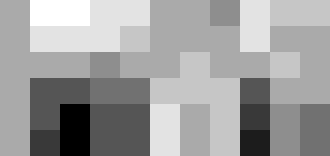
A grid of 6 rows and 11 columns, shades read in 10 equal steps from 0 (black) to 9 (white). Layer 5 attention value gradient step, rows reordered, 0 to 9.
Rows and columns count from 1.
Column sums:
36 31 26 31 31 41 38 38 28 36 33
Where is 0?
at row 5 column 3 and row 6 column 3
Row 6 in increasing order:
0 1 2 3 3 4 5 6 6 7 8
